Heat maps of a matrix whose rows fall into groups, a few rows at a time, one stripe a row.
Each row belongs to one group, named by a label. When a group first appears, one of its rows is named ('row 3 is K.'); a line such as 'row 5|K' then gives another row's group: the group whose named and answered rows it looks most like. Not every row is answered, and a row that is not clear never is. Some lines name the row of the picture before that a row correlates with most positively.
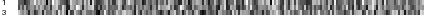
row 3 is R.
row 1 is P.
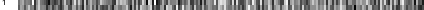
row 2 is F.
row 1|F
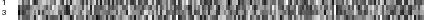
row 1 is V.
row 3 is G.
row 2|P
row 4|F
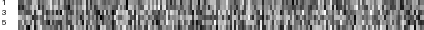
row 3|F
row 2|G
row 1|G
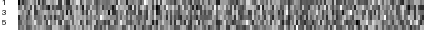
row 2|F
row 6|P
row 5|G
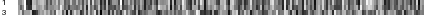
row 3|V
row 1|P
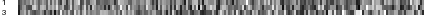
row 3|V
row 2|G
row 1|G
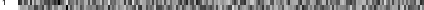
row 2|R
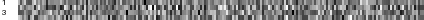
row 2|F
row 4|V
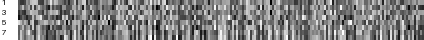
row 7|F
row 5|V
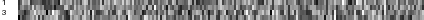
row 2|F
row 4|G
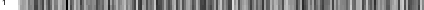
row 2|R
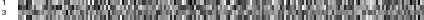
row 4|P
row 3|V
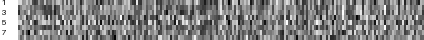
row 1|R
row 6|R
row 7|V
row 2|R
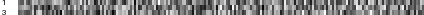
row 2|R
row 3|F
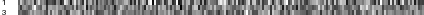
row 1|F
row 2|G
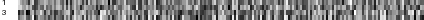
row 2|R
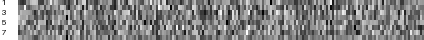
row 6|F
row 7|G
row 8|V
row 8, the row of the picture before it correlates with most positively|1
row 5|P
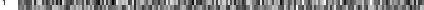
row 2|P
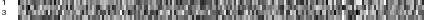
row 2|V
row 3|P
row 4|R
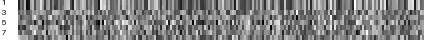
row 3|P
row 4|G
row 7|G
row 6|G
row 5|R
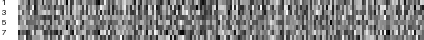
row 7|F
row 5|P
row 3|V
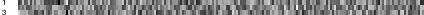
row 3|R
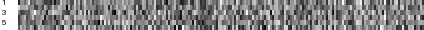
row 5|R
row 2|R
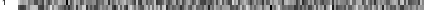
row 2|G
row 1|R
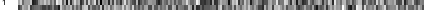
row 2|R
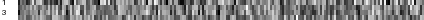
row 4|P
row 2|G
